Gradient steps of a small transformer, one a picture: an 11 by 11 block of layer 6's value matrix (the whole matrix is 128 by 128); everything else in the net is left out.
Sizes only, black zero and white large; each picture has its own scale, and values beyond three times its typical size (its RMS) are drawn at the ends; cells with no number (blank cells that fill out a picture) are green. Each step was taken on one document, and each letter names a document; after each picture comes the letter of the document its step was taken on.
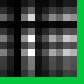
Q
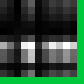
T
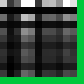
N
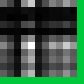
T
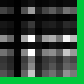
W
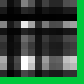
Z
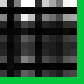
N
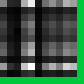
N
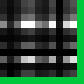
Z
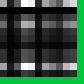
N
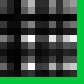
Q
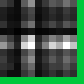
T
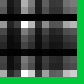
Z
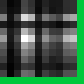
Z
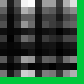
N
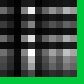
W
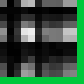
Q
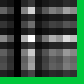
W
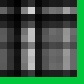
W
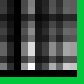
Q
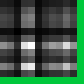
T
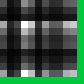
Z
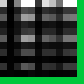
N
